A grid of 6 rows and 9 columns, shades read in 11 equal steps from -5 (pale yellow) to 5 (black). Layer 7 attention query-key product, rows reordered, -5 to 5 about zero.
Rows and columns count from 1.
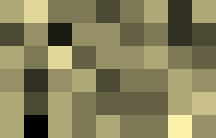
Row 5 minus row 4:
-1 -1 -1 2 -1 1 1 0 -2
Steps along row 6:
up down up down up same down up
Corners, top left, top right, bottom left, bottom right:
-2 -2 -2 -1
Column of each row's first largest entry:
8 3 4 2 2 2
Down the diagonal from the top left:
-2 -1 -4 -2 1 0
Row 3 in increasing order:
-4 -2 -2 -1 -1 0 0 1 1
